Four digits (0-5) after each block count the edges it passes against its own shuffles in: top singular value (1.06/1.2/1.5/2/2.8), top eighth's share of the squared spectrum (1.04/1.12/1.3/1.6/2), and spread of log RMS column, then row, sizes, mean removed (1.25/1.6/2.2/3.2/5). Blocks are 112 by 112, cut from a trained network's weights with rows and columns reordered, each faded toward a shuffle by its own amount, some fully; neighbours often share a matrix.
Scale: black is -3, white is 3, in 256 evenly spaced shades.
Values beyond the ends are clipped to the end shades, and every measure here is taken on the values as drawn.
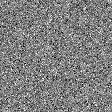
0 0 0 0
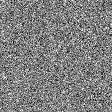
1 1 0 0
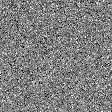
1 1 0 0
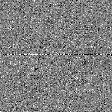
4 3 1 2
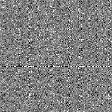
4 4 3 2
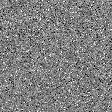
1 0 0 0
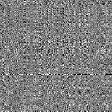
4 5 3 3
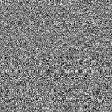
4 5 1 3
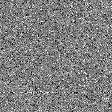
3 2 1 1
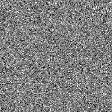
3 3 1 1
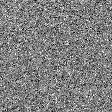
1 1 0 0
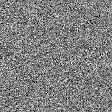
3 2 0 1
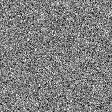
1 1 0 0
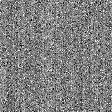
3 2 0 1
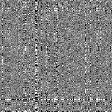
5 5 4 3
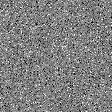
1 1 0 0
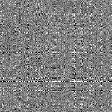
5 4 4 3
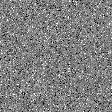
2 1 0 0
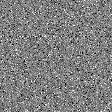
2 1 0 0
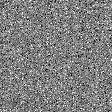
0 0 0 0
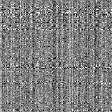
4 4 1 4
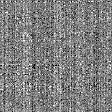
4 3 1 3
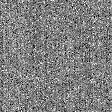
2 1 0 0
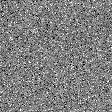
0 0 0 0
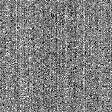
3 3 1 2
